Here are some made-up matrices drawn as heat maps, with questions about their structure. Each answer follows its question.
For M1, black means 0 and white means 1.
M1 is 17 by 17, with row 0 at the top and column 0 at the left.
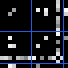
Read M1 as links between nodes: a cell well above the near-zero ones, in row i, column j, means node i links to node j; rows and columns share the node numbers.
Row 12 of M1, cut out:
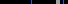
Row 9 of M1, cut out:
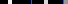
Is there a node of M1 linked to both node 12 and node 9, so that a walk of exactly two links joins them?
no
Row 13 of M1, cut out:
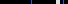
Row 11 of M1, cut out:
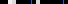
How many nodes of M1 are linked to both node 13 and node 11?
0
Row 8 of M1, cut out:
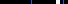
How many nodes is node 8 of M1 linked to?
1
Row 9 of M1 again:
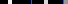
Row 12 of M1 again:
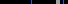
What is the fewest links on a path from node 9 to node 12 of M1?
3
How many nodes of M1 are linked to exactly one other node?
11
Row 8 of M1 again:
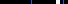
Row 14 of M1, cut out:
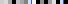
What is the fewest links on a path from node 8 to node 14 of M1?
1
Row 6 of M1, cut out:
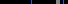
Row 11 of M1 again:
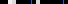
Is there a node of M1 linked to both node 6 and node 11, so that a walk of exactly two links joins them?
no
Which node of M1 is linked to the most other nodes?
node 14
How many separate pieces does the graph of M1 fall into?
1
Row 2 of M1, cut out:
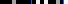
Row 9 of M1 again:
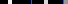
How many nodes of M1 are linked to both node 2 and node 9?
2
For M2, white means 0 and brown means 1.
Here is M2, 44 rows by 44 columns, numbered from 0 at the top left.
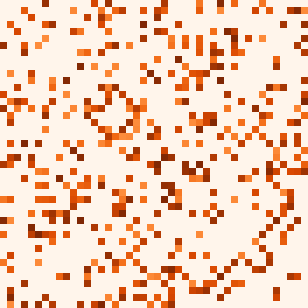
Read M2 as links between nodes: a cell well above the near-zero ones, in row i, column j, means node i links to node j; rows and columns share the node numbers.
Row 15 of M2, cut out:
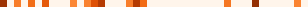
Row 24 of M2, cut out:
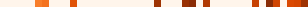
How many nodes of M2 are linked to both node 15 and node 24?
4
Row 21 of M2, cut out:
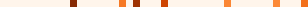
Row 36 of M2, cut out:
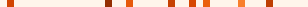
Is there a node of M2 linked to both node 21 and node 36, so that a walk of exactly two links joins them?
no
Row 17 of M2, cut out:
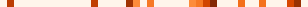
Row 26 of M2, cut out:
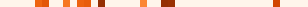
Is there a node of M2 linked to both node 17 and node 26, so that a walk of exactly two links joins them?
no
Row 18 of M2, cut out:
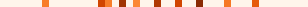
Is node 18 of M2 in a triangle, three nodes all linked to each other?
yes
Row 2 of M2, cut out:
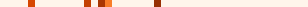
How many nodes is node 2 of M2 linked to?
5
